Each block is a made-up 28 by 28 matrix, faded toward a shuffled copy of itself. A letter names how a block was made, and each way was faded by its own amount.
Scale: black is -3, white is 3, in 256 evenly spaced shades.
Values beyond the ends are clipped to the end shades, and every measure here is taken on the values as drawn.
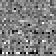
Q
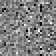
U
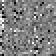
U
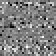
Q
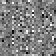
U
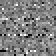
Q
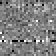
Q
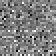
Q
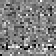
Q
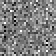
U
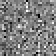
U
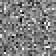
U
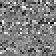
Q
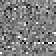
Q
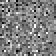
U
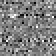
Q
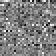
Q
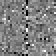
U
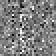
U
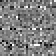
Q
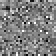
Q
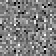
U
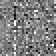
U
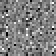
U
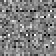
Q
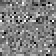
Q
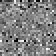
Q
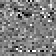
Q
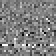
Q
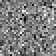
U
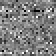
Q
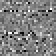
Q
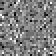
U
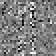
U
